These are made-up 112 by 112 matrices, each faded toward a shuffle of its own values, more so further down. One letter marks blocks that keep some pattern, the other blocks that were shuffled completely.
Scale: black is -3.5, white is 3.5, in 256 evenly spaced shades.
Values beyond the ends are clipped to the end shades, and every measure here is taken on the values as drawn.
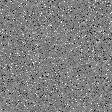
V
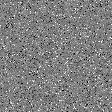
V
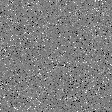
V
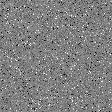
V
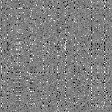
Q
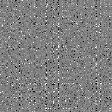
Q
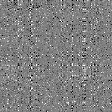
Q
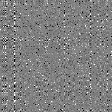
Q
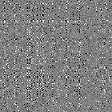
Q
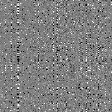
Q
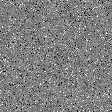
V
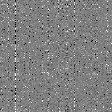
Q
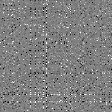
Q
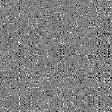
Q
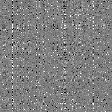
Q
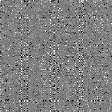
Q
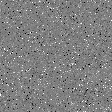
V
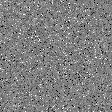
V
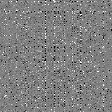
Q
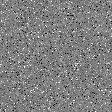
V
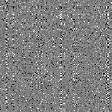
Q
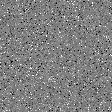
V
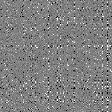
Q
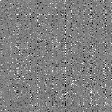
Q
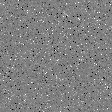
V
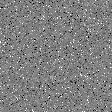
V
